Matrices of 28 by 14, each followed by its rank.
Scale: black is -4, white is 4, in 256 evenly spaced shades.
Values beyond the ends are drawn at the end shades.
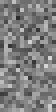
full rank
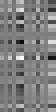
one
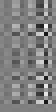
one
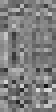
three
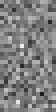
full rank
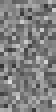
full rank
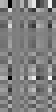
one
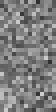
full rank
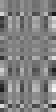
one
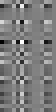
one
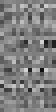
three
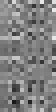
three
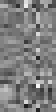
three
